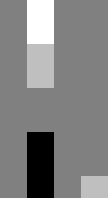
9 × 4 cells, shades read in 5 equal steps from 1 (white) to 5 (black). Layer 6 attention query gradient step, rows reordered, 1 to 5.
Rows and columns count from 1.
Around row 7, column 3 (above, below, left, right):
3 3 5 3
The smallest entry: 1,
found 2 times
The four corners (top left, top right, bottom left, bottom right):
3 3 3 2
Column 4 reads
3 3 3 3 3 3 3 3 2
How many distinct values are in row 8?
2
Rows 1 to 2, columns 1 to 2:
3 1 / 3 1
